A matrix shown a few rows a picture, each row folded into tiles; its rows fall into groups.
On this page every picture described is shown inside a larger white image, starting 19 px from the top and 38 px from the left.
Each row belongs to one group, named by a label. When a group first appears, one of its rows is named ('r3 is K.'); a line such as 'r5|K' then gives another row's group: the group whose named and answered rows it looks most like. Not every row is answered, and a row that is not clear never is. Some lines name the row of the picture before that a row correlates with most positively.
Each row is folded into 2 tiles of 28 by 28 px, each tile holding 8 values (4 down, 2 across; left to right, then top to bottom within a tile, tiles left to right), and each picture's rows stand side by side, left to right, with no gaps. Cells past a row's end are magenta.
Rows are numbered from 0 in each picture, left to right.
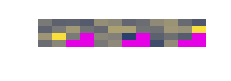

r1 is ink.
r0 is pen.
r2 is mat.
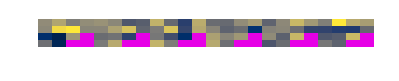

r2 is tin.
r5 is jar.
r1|ink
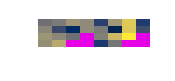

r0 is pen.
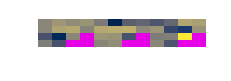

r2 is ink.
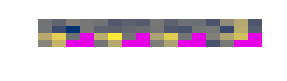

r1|pen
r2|pen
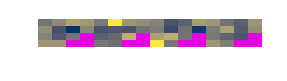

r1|jar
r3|tin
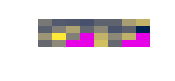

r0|pen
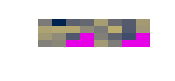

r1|tin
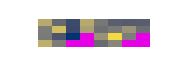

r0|tin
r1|pen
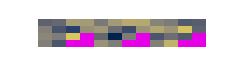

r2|ink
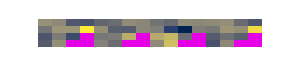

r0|mat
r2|pen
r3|mat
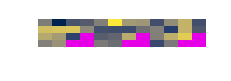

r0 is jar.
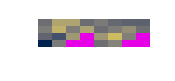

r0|mat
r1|pen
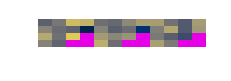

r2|tin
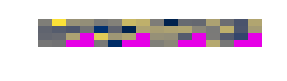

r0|jar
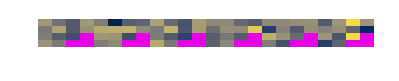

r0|tin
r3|mat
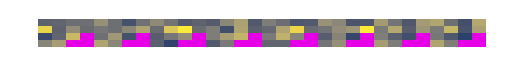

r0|ink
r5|mat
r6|tin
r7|tin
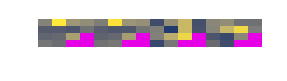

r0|jar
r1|jar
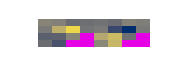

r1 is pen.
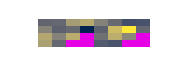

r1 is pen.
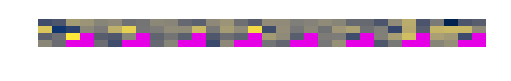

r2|mat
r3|mat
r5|ink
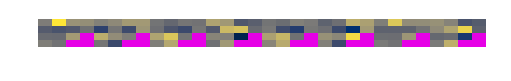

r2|pen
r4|pen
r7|ink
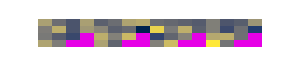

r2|ink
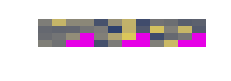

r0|jar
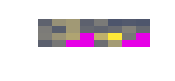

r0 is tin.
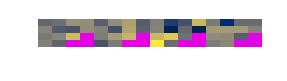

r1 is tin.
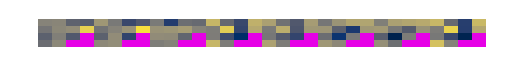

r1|mat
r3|tin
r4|tin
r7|tin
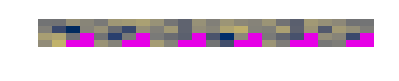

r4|tin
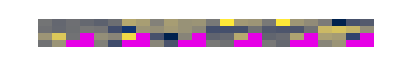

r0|pen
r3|jar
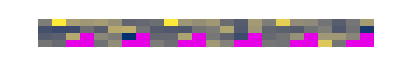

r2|jar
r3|tin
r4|jar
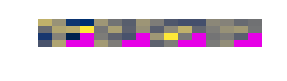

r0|mat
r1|tin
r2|pen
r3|ink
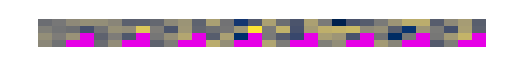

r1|mat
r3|mat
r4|tin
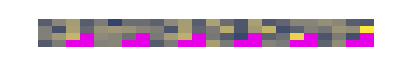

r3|tin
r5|mat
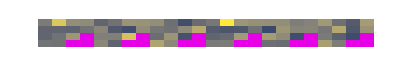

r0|jar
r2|mat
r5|tin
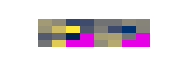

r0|ink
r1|pen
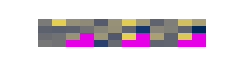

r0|jar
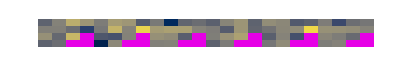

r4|mat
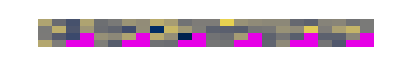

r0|tin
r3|jar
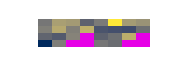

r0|mat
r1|jar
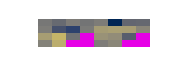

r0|pen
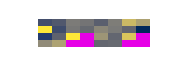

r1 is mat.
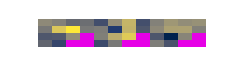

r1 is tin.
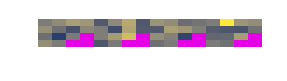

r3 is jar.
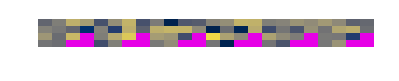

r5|ink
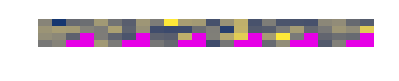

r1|tin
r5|mat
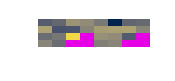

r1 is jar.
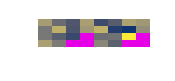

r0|tin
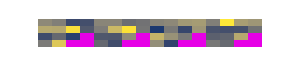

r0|ink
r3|jar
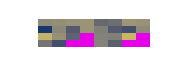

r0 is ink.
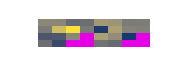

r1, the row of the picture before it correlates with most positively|0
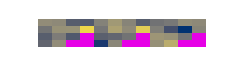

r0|mat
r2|pen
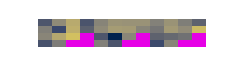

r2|mat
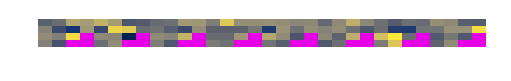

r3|jar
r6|pen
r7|mat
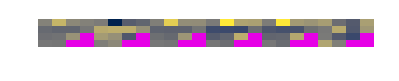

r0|jar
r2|jar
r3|jar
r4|jar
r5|tin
